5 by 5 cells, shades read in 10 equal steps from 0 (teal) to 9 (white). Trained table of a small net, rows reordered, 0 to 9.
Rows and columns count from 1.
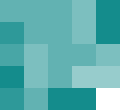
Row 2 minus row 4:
1 -1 0 -1 -5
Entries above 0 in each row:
4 4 5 4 3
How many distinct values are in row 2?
4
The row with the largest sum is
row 4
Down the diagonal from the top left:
3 3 3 5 9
